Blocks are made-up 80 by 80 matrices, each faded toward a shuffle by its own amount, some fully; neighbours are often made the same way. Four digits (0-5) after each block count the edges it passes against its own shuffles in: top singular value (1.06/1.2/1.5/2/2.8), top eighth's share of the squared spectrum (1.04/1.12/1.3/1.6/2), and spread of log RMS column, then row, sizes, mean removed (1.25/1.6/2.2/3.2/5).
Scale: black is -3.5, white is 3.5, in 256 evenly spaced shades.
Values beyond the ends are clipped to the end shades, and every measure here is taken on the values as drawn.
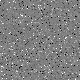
0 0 0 0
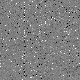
3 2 1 0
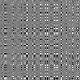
5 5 4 4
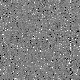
3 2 1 0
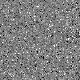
3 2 0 1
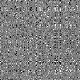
4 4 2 2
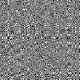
4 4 3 2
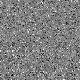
3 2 0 1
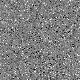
2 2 0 0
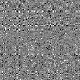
4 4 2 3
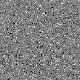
3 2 1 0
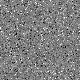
2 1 0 0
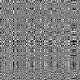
5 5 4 4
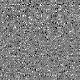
4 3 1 2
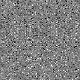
4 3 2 2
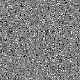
3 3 1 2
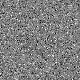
2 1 0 0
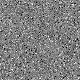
2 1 0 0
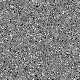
0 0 0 0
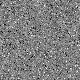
0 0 0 0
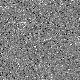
1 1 0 1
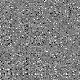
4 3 1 1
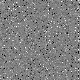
2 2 1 0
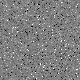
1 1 0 0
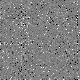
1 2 1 1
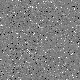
0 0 0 0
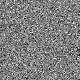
3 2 0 1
